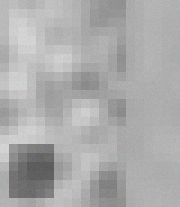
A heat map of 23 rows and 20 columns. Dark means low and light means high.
Odd patch: lower, in the bottom left. Seam: vertical, 70% of the way across, the right part calmer. Ninth with the highest average: top left. Ninth with the lowest average: bottom left.
